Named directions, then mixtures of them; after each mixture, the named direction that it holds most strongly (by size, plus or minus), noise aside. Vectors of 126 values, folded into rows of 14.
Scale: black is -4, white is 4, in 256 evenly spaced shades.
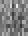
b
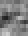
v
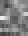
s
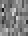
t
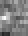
v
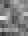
s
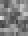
s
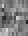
t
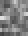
s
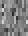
t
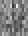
b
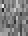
t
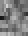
s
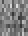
b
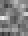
s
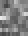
s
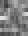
s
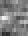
v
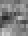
v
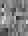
t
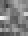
s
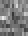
s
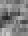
v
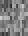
b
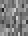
t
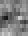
v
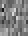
t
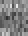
b
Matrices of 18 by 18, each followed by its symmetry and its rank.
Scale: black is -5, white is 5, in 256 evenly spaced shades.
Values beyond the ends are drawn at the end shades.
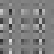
neither, rank one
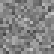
neither, full rank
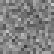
neither, full rank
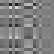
neither, rank one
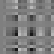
neither, rank one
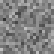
neither, full rank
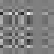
neither, rank one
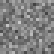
neither, full rank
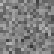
neither, full rank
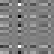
neither, rank one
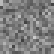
neither, full rank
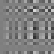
neither, rank one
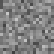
neither, full rank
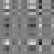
neither, rank one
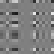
neither, rank one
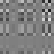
neither, rank one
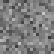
neither, full rank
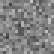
neither, full rank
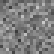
neither, full rank
